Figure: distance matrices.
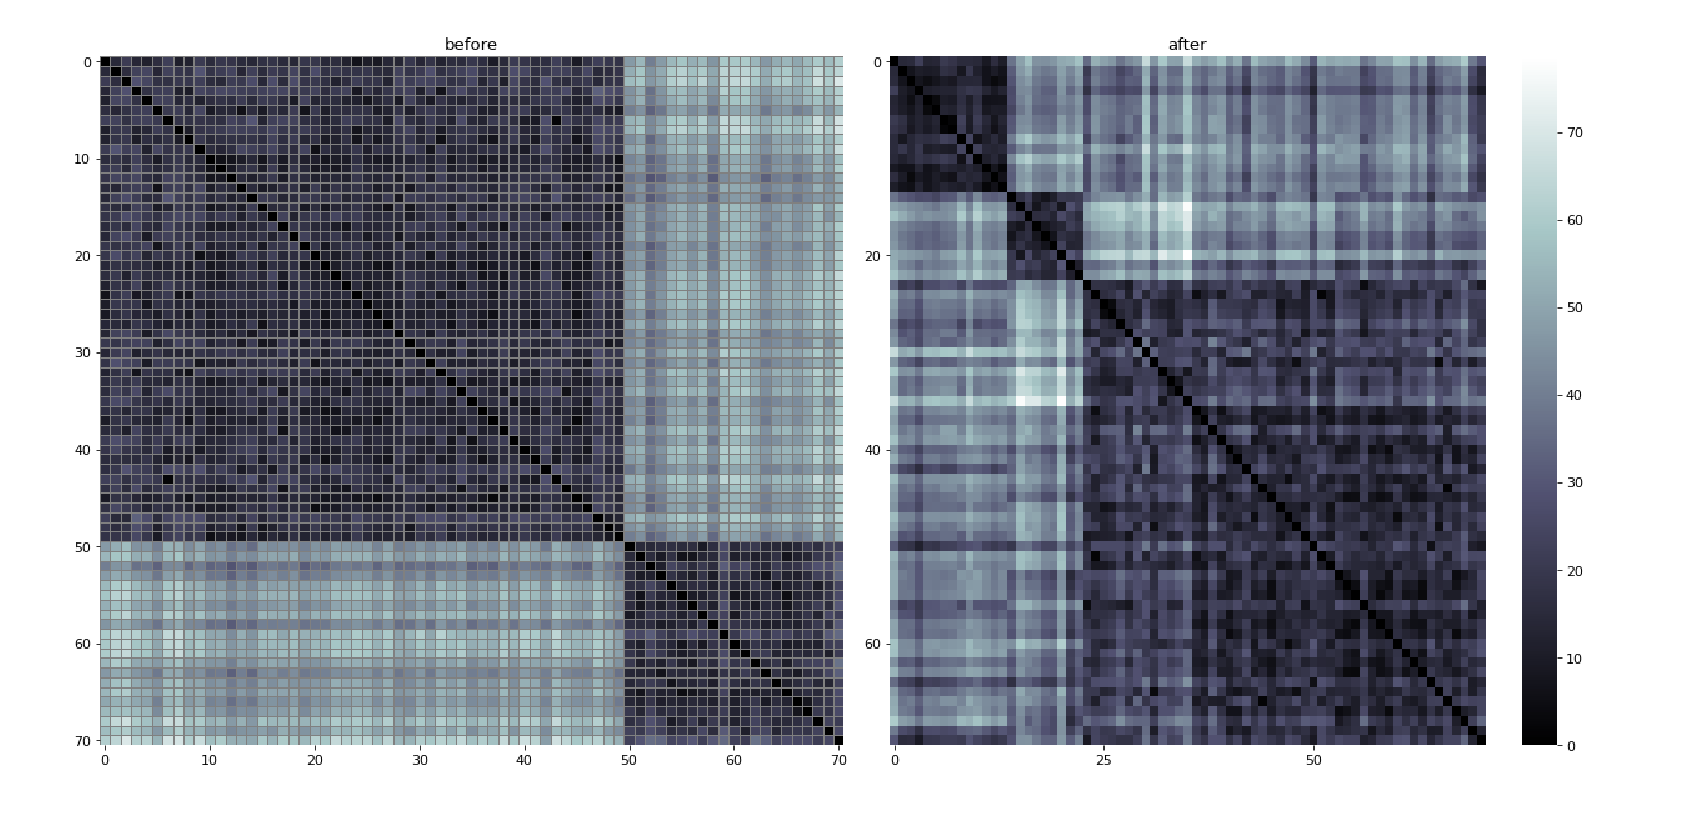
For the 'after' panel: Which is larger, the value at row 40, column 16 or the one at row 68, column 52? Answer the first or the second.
the first
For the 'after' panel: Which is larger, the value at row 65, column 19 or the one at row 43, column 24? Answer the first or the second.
the first
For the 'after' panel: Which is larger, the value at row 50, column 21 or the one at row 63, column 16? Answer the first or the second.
the second
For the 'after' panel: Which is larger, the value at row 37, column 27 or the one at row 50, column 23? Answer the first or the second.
the first
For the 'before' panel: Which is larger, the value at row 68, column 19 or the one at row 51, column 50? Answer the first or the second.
the first
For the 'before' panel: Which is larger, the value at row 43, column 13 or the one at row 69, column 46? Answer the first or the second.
the second
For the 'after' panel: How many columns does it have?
71
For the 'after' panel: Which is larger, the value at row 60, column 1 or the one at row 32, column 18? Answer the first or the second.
the second
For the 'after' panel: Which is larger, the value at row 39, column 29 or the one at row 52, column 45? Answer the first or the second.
the first
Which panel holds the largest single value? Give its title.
after
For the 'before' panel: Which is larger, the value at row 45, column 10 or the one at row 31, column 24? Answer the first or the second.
the second
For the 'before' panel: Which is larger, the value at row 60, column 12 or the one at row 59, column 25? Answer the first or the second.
the second
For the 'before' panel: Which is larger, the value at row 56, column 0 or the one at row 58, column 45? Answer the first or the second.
the first
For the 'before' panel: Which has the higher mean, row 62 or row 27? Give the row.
62
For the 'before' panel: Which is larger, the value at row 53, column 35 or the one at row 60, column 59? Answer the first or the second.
the first
